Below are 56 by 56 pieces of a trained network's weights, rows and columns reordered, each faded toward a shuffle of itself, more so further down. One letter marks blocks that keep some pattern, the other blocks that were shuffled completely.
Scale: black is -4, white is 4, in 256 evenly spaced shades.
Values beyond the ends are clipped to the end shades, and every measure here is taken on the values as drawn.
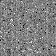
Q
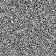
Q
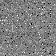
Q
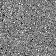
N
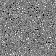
N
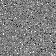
N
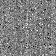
Q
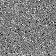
N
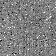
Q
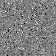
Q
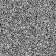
Q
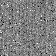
Q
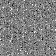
Q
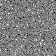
N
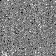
Q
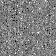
Q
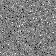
N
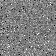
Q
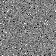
N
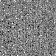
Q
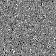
N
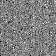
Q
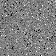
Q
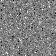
N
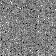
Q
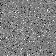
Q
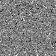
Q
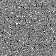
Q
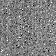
Q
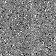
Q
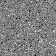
N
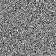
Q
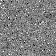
N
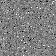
N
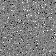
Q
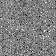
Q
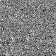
N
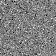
N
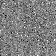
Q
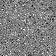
N
